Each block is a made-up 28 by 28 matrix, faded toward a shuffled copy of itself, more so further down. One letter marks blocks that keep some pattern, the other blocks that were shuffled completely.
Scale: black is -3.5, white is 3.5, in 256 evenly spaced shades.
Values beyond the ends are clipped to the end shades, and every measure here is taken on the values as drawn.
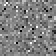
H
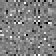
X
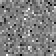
H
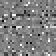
X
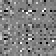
X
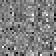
X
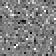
H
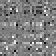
X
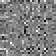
X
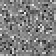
H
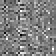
X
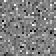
H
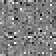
X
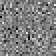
X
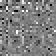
X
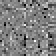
X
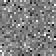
H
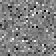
H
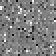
H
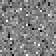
H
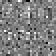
X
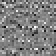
X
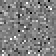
H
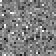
H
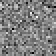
H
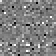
X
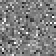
H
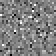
H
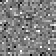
H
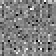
X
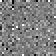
X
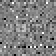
X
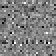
X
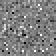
H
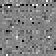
X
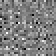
X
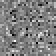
X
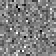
H
